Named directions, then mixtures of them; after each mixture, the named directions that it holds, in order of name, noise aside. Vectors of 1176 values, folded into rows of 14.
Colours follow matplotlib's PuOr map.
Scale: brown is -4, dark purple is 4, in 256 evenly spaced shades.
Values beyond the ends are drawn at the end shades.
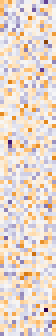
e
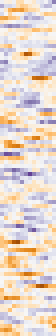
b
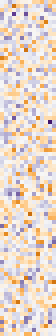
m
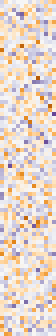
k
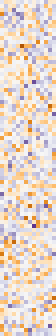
e, k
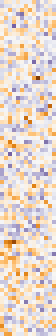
b, k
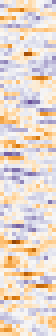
b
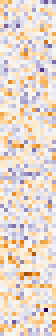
b, e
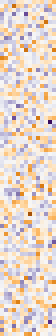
m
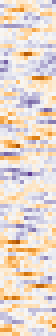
b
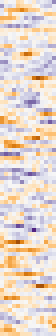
b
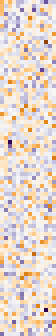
e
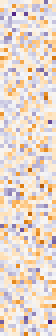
e, m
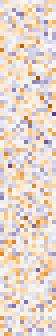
k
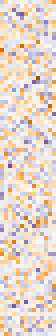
k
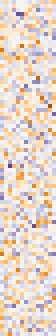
k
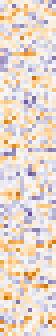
b, m
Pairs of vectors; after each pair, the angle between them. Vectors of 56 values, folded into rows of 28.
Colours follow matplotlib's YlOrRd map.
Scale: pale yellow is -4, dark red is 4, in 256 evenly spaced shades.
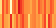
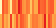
nearly parallel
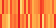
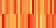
partly opposed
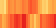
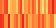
orthogonal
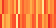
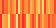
nearly parallel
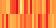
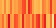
orthogonal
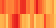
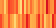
partly opposed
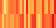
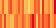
partly aligned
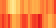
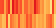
partly opposed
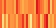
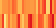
partly opposed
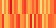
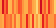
nearly opposite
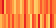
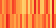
orthogonal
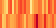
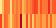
orthogonal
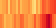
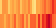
nearly parallel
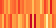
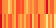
partly aligned
